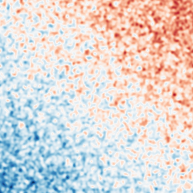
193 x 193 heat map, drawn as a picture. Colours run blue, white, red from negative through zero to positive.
The top right is the ninth with the highest average. The texture is blotchy. No single row or column stands out from its neighbours. The field climbs toward the top right. The ninth with the lowest average is the bottom left.
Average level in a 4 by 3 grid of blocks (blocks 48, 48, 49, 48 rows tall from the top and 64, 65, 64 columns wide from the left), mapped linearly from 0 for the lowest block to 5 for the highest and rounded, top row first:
345 / 234 / 123 / 012
